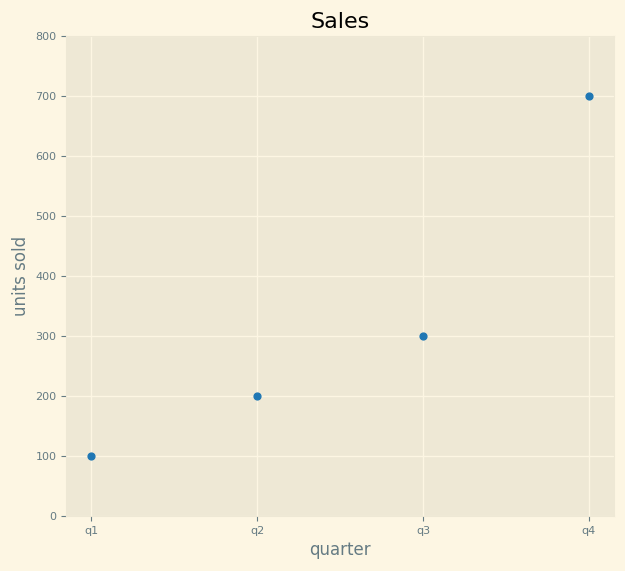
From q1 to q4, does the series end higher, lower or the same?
higher
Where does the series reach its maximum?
q4
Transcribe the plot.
Title: Sales
x-axis: quarter, ticks q1 q2 q3 q4
y-axis: units sold, ticks 0 100 200 300 400 500 600 700 800
Values:
100 200 300 700
